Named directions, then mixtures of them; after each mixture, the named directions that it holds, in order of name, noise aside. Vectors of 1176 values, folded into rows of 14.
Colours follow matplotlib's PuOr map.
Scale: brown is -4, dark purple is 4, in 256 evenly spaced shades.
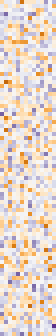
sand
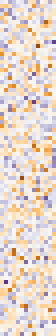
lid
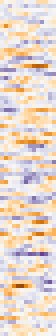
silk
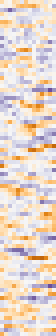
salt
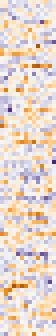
lid, silk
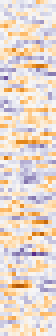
silk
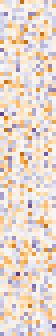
sand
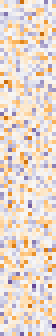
sand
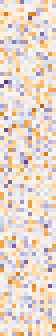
sand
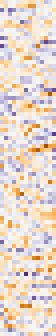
lid, salt, sand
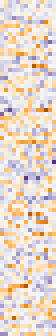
lid, sand, silk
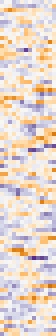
salt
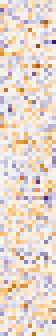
lid, silk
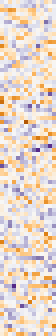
lid, salt, sand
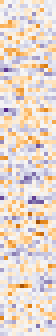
sand, silk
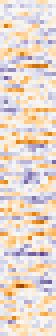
silk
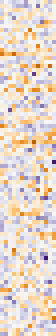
lid, salt, silk
